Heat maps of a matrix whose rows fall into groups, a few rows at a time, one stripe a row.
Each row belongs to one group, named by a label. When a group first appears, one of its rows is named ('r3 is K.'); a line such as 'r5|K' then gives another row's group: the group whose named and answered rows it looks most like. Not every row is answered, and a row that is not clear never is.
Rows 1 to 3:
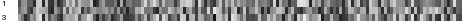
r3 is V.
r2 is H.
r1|V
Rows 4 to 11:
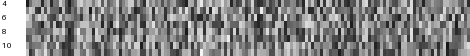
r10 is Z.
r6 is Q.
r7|V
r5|H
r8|V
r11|Z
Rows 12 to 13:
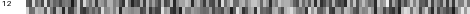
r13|Z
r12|H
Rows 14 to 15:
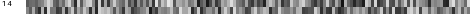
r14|Q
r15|H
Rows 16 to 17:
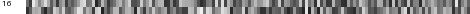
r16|H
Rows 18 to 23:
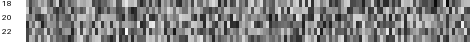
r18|Z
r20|H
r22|H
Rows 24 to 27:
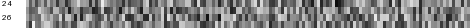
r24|H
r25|Z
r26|Q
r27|H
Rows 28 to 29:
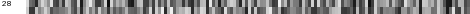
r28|Q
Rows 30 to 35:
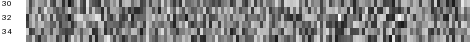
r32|V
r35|H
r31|Q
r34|Z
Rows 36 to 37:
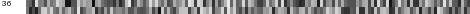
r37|Q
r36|V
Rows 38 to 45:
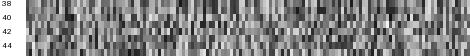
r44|H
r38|V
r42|Z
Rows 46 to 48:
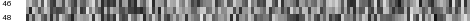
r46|Q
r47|Q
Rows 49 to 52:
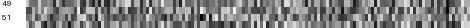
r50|Q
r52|Z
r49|Z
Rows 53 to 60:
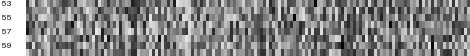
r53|H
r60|Q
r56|V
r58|Q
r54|Q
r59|H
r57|V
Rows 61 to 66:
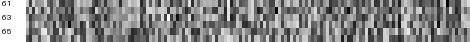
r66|Q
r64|Z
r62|V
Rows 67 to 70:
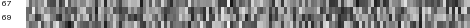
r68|H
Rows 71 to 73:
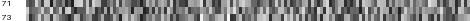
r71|V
